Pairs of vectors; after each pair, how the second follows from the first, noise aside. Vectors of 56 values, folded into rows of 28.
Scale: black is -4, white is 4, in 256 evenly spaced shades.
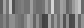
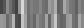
shuffled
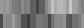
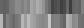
negated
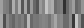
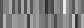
negated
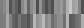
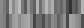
negated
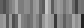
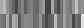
negated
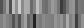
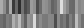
negated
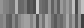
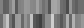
shuffled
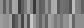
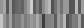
shuffled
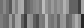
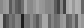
shuffled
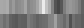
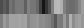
negated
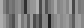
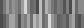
negated
